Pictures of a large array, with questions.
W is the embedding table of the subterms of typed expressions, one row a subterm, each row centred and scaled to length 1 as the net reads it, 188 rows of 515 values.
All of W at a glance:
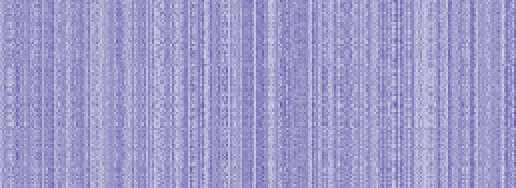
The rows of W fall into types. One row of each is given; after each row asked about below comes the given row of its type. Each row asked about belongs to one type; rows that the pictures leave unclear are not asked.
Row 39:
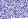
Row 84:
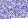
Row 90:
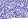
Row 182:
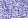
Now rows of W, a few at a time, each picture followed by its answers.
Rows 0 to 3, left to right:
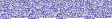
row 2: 90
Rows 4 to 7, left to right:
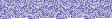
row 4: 39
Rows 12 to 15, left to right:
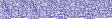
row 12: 182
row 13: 182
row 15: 39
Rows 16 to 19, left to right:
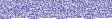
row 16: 84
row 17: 39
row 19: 39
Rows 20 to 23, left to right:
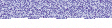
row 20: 39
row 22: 84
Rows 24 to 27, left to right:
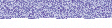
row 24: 84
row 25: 90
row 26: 182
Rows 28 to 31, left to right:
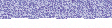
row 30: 182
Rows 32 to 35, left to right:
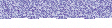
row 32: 182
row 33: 39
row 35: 84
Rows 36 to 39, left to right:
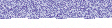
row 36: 84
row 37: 182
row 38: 90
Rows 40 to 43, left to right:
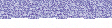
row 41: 39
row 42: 182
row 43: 182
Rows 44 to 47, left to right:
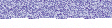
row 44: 84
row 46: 182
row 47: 90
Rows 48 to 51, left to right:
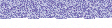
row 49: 182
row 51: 39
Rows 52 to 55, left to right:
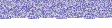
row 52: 84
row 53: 39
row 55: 39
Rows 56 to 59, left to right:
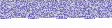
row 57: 90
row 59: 39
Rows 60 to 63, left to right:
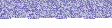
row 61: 182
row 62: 39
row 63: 182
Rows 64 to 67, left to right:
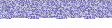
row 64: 182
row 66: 39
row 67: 39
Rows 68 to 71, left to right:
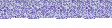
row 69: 84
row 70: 182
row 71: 182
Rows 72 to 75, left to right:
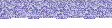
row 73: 84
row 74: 182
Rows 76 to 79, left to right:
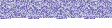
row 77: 84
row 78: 39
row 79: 84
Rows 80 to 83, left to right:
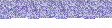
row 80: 84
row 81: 182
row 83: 84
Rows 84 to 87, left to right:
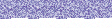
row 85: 84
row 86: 39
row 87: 39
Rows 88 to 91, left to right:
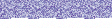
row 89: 84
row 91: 84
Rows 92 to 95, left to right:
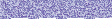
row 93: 39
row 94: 90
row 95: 39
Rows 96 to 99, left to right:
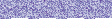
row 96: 84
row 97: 90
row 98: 182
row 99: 182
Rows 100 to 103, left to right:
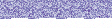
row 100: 84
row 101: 90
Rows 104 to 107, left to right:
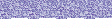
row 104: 182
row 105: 182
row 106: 39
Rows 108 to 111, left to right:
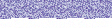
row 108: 39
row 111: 182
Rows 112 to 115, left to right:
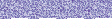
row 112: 39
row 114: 182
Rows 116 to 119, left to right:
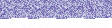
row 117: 84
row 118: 84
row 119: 182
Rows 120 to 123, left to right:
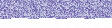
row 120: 39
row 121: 182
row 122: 84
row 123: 90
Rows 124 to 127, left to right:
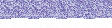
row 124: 84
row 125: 84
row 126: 182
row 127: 182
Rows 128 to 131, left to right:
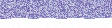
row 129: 39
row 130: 182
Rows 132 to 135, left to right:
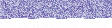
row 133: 90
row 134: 84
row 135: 182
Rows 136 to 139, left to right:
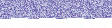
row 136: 39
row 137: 182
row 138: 90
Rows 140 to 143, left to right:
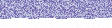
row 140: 39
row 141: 182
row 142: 84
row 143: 39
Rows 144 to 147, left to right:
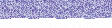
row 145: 182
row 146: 84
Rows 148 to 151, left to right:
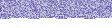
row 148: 39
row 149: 182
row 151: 84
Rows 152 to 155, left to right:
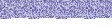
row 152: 39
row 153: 182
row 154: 84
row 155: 182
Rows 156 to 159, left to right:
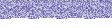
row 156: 84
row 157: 39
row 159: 182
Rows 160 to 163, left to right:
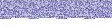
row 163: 90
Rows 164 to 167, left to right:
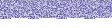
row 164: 39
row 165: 90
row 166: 39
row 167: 84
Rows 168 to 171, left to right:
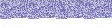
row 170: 182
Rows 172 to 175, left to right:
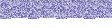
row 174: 182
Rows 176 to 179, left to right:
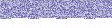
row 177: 39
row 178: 84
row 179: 182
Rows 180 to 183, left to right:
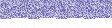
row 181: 84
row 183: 182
